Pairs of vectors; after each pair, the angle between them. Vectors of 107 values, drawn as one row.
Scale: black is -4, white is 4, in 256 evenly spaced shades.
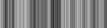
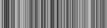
partly aligned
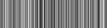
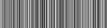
partly aligned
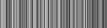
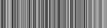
nearly opposite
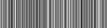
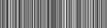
partly opposed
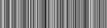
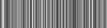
partly aligned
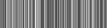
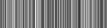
nearly parallel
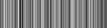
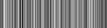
nearly parallel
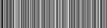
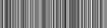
partly aligned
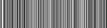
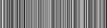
nearly parallel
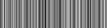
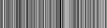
partly aligned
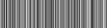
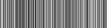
partly opposed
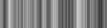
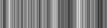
nearly parallel
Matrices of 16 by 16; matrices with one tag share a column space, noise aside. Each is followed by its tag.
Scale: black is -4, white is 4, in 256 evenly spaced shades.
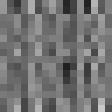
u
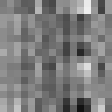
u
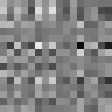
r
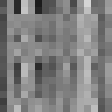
u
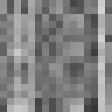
u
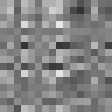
r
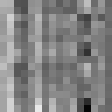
u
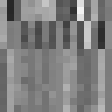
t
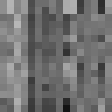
u
